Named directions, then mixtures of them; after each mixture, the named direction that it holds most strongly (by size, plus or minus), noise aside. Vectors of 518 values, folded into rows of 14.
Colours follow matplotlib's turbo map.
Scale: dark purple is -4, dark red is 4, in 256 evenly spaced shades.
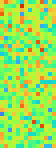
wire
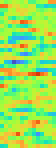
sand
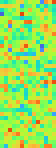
wire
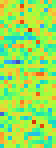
wire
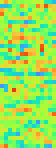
sand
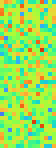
wire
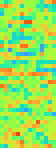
sand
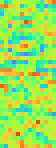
sand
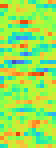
sand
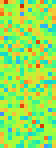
wire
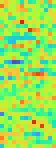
sand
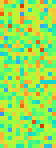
wire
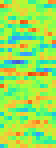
sand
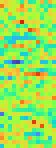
sand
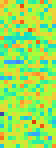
wire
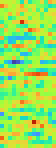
sand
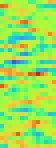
sand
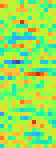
sand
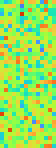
wire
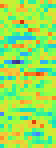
sand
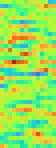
sand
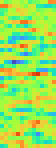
sand
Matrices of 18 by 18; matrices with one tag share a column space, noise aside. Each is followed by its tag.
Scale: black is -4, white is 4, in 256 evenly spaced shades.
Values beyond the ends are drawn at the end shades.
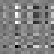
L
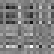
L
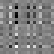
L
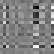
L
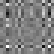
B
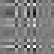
B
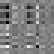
L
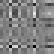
B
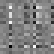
L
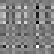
L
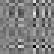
B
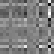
B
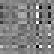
L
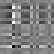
L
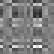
B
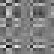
B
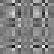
B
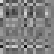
B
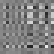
L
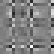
B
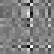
B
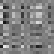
L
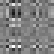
B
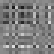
L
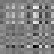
L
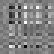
L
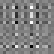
L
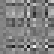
B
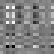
L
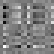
L
